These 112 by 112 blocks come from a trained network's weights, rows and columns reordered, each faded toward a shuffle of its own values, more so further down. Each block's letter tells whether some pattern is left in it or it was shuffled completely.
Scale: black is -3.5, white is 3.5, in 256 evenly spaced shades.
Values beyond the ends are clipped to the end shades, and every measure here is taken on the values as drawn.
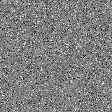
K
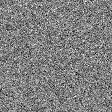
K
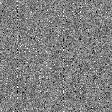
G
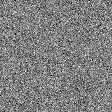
K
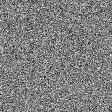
K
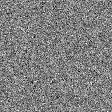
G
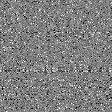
G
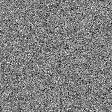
K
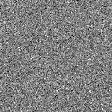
G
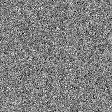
G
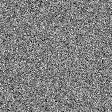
K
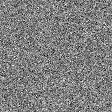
K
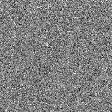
G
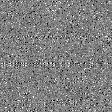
G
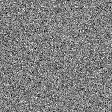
K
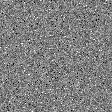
K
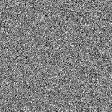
G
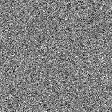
G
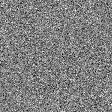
K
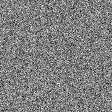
K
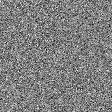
K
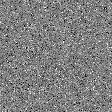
K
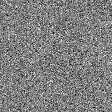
G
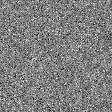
G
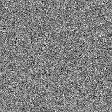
G
